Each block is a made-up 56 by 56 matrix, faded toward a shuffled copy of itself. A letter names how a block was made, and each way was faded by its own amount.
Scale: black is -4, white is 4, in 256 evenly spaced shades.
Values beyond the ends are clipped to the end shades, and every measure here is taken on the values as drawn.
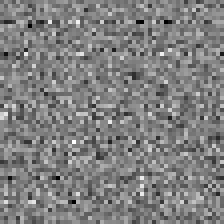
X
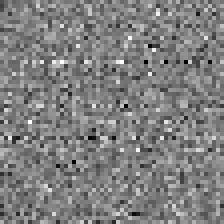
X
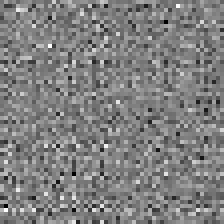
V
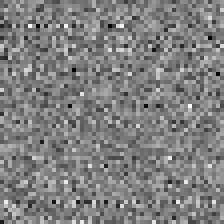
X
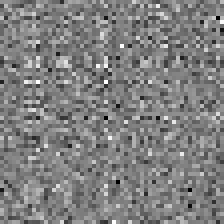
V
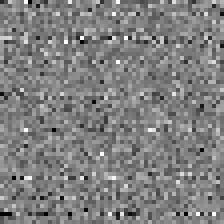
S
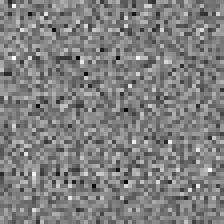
X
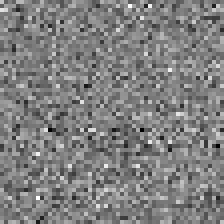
X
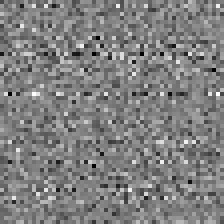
S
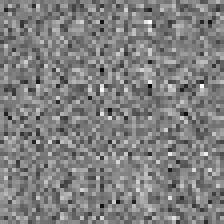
V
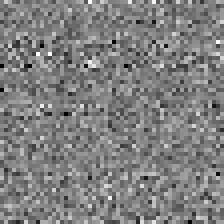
S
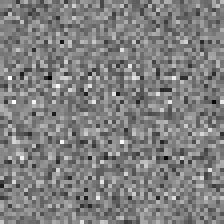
X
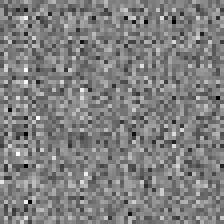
V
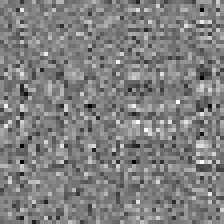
V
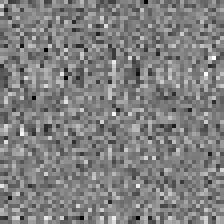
V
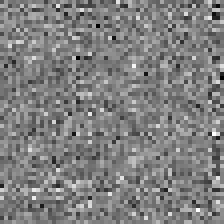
V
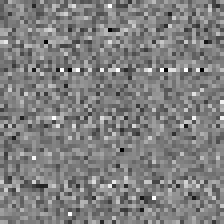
S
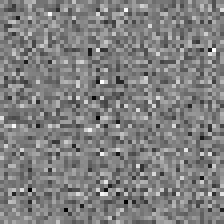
V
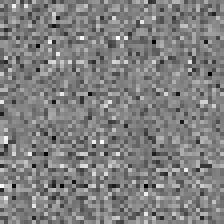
V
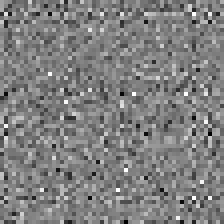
V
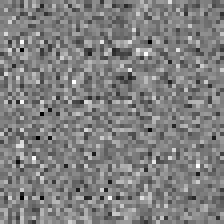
V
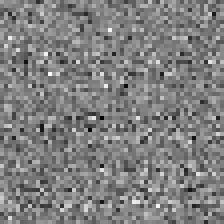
X
